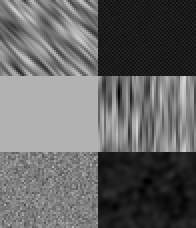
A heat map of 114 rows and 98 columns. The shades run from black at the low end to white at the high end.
The table splits into 3 rows of 2 panels. Panel 1,1: middling, slanting down to the right, strong in contrast. Panel 1,2: very low, checkered, faint in contrast. Panel 2,1: high, flat. Panel 2,2: middling, streaked downward, strong in contrast. Panel 3,1: middling, fine-grained. Panel 3,2: very low, blotchy, faint in contrast.
